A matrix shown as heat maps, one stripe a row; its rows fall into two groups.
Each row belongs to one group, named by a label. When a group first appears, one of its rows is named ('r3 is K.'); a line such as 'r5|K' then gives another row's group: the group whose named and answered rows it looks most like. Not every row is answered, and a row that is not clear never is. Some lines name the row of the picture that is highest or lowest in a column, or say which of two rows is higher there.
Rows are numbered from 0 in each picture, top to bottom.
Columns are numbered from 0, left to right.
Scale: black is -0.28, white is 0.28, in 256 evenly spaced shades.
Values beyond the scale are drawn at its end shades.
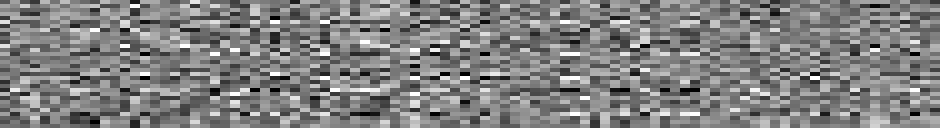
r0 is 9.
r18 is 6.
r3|9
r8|6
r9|6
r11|9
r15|9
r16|9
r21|9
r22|6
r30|9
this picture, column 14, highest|18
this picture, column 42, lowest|5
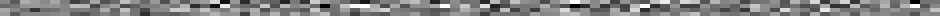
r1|6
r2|9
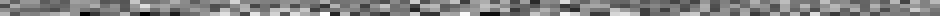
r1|6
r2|6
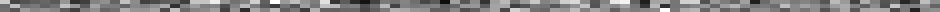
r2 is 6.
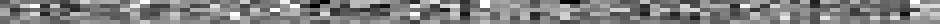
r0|6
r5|6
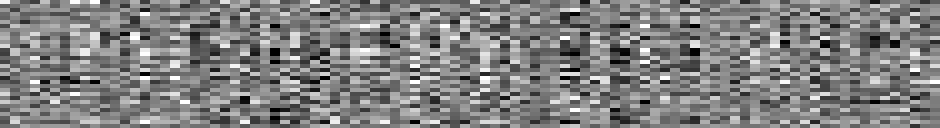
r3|6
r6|6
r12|6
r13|6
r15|6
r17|6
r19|6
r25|9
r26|9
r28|9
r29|6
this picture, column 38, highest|30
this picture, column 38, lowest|8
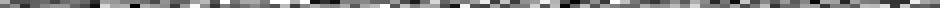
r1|9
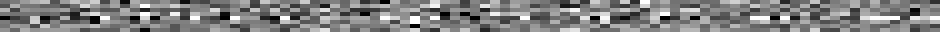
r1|6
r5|9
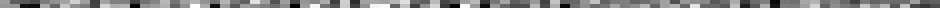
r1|9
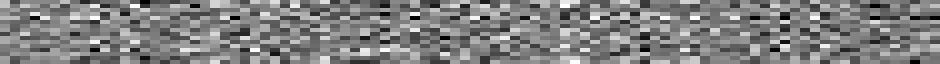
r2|6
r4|9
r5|9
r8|9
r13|6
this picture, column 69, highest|4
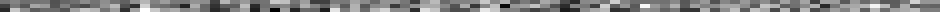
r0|6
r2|6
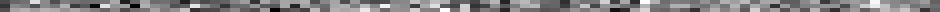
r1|9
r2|6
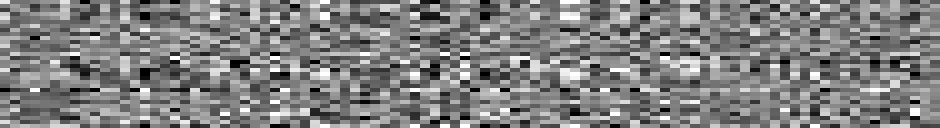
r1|9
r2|9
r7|6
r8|9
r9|9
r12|6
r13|6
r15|9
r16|9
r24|6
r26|6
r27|6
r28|6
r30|9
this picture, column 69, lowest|13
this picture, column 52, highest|14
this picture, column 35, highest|22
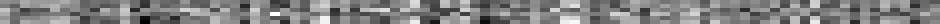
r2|9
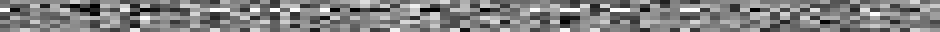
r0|6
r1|9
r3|9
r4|6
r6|9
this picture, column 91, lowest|2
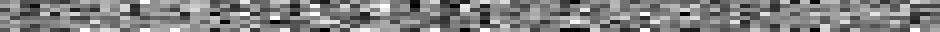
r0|6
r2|9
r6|9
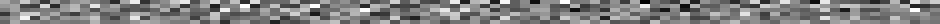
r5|6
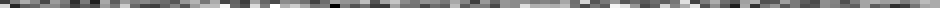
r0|9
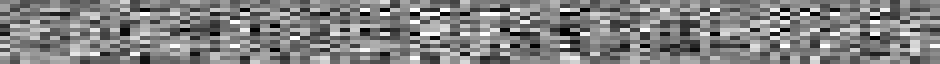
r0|9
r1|9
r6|6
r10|6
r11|9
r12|6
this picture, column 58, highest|8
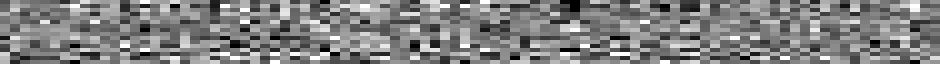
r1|6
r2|6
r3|9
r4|6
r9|6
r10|9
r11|9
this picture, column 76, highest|14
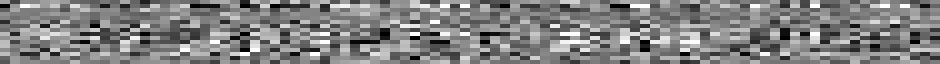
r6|9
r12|9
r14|9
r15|6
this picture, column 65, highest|10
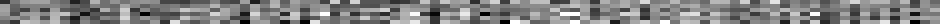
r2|9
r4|9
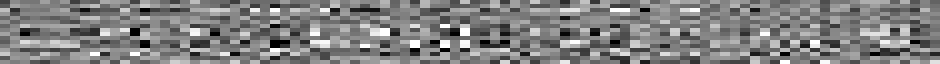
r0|9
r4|6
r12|6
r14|6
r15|9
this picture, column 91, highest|15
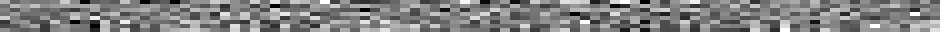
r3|6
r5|9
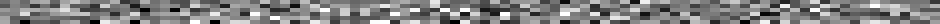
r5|9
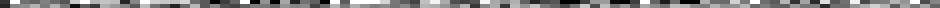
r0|6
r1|9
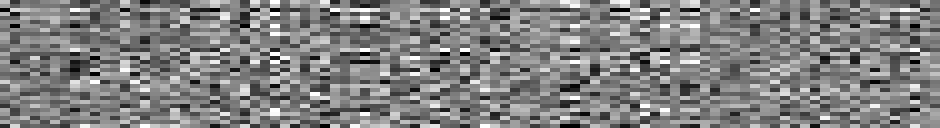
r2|6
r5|9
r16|9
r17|9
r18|9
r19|6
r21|6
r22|6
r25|6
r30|9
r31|6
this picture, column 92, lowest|2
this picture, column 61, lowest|2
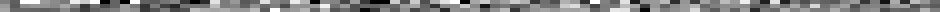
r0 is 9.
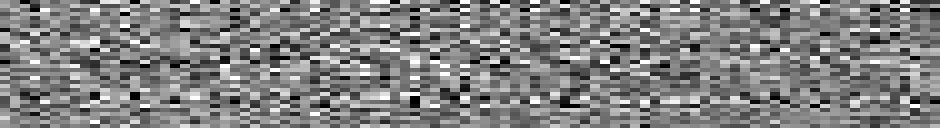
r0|9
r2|9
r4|9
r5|9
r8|9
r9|9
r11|6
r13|9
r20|9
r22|6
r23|9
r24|9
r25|9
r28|9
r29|9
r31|9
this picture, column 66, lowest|16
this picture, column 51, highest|25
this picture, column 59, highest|10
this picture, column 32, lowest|26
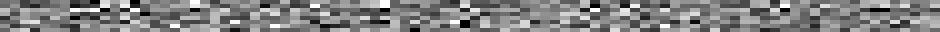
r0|9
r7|9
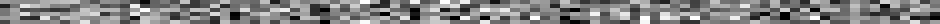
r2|6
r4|9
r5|6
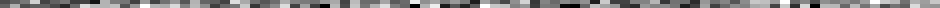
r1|6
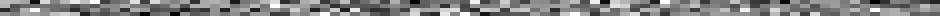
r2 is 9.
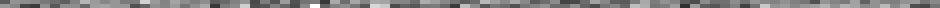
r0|6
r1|9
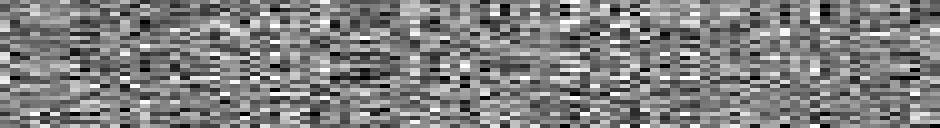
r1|9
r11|6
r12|9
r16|6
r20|9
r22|6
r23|6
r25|6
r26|6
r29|6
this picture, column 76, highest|8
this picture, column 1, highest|16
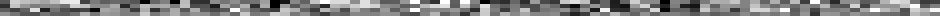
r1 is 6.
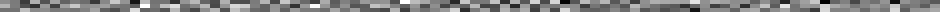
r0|9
